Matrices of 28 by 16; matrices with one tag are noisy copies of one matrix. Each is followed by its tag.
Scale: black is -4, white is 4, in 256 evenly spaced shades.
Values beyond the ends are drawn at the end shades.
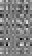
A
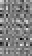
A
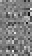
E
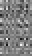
A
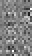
E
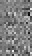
E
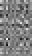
A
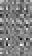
A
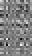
A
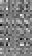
A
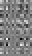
A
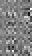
E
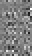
E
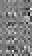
E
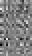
A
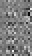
E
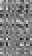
A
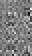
E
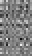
A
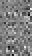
E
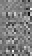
E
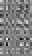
A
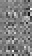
E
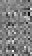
E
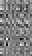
A
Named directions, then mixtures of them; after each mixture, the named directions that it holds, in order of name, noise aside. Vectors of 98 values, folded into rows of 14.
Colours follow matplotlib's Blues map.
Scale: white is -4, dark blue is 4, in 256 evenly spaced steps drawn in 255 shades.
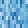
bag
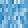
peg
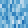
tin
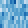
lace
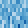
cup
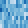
lace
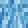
lace, peg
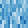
cup, peg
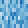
bag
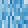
bag, cup, lace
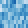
lace, tin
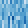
bag, cup, lace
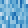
bag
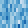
bag, cup, tin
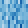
bag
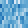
peg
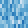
tin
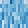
cup, lace, peg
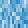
cup, lace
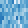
peg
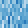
bag, cup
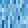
bag, cup, peg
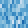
tin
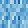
bag, peg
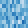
tin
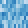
lace, tin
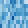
bag, lace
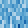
cup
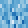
bag, tin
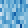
bag, cup, peg
